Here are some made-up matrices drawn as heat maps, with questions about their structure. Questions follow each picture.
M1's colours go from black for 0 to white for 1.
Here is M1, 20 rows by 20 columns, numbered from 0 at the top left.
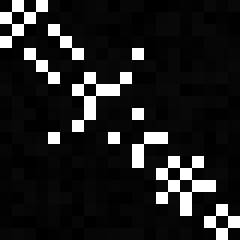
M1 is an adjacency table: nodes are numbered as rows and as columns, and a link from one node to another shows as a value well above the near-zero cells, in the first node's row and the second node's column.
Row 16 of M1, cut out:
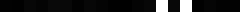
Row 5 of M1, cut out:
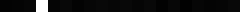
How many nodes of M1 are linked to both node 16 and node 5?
0
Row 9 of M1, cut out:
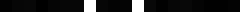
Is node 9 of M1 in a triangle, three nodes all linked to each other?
no
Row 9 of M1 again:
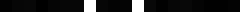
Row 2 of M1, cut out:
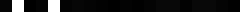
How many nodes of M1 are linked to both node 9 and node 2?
0
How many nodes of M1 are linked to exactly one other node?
5
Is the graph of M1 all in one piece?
yes
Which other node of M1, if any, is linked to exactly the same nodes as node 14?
node 16
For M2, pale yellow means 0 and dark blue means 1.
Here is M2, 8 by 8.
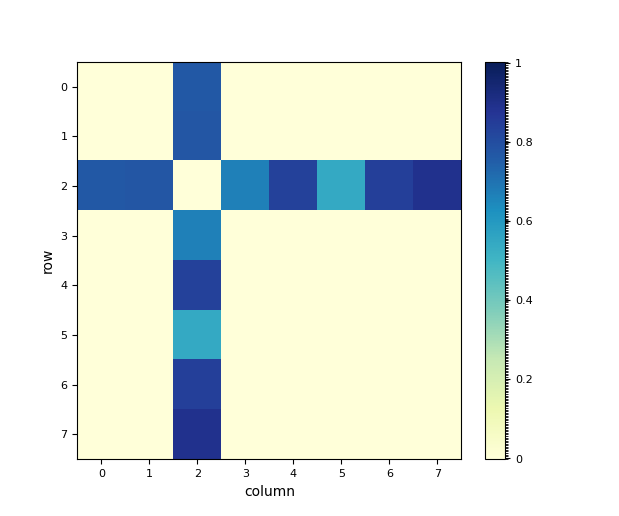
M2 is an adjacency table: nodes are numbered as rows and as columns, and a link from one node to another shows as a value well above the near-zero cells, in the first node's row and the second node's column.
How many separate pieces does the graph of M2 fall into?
1
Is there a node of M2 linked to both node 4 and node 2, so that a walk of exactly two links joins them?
no
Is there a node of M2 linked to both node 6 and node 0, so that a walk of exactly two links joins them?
yes
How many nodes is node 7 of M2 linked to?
1
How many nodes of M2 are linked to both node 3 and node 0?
1
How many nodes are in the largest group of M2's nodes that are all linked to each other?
2
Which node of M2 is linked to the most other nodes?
node 2
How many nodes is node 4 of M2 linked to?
1
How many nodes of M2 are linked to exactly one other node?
7
